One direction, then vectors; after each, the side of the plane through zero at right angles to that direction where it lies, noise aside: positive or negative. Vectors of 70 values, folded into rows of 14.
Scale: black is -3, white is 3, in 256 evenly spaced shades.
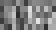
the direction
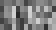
positive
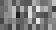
positive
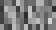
positive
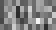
positive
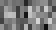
positive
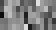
positive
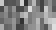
positive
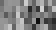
negative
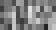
positive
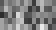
negative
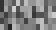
positive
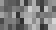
positive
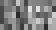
positive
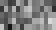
positive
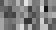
negative
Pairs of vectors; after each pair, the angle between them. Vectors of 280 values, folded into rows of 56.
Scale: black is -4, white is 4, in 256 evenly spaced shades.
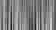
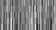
nearly opposite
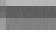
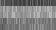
nearly opposite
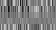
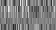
nearly opposite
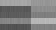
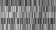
partly opposed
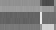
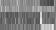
nearly parallel
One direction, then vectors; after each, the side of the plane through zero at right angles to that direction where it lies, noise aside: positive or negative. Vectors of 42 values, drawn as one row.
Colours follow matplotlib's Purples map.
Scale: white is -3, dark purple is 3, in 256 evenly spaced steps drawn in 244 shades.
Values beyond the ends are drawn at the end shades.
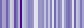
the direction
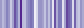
positive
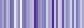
negative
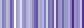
negative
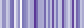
negative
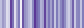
negative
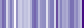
negative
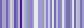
positive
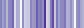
negative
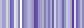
negative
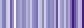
negative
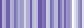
positive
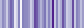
negative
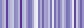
positive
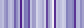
positive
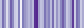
negative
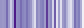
positive
